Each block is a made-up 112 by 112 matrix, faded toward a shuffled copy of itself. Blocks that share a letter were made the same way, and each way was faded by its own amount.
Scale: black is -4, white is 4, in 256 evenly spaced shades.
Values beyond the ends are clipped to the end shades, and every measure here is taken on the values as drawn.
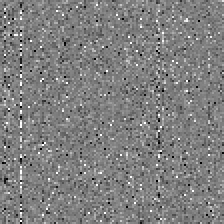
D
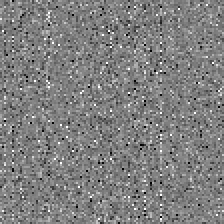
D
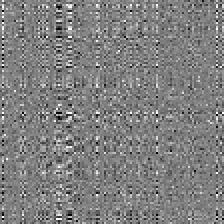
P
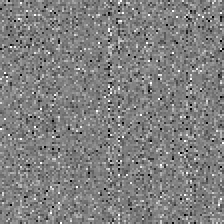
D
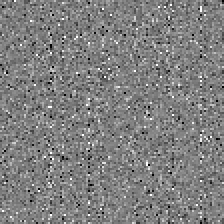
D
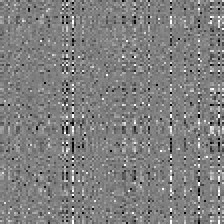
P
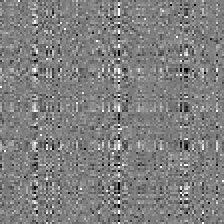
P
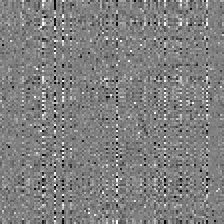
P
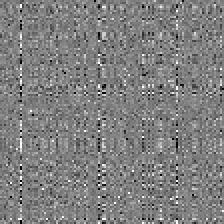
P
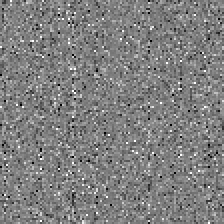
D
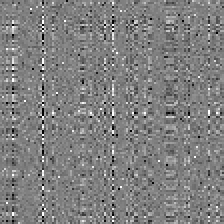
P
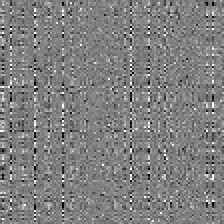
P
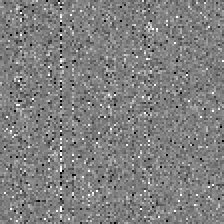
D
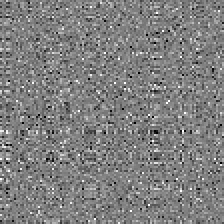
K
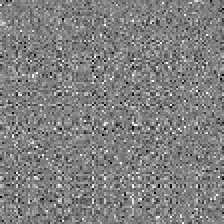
K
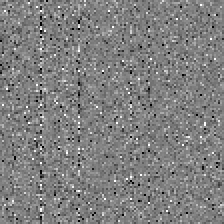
D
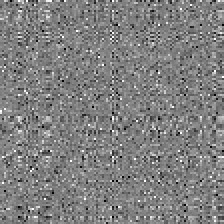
K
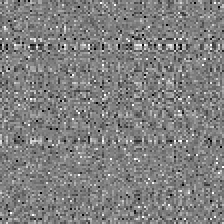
K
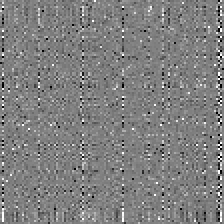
P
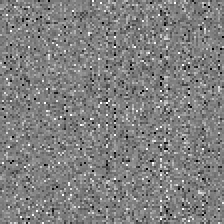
D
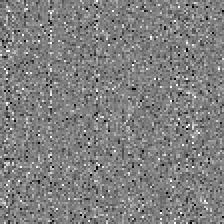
D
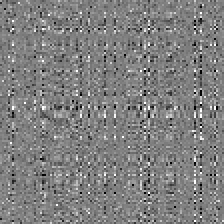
P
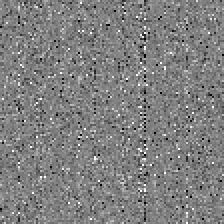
D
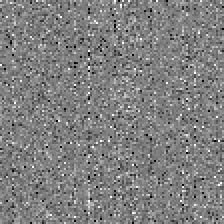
D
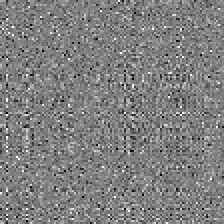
K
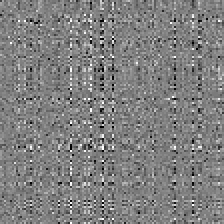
P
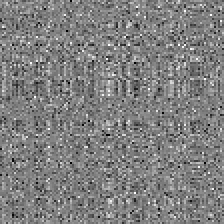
K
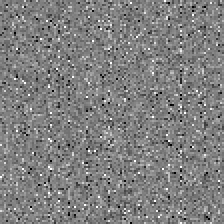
D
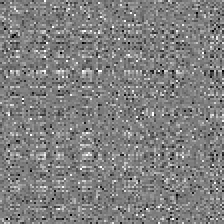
K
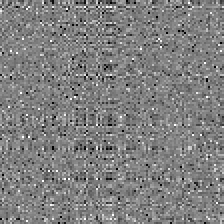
K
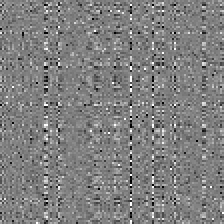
P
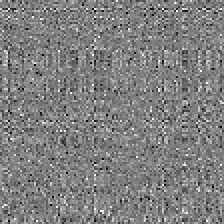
K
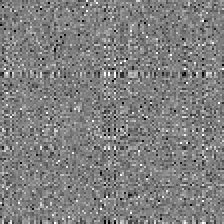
K
